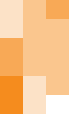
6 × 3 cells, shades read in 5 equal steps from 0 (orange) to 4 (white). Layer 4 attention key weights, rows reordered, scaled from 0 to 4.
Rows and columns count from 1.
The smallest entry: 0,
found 2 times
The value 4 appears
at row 6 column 3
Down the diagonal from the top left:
3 2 2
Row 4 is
1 2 2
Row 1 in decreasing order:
3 2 1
